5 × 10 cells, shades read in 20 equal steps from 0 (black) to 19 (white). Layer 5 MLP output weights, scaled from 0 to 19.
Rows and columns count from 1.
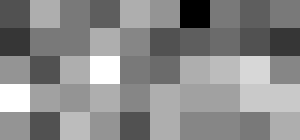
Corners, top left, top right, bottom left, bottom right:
6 9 11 13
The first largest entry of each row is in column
2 4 4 1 3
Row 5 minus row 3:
0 0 1 -8 -3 5 -3 -4 -7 3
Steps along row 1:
up down down up down down up down up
